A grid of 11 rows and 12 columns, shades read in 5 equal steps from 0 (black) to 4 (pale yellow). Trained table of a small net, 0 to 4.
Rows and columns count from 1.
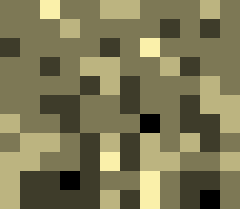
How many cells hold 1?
31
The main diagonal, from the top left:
2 2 2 2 1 2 2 3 3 1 0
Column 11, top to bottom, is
3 1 2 2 3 3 1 1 2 1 0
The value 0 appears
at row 7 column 8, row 10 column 4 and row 11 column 11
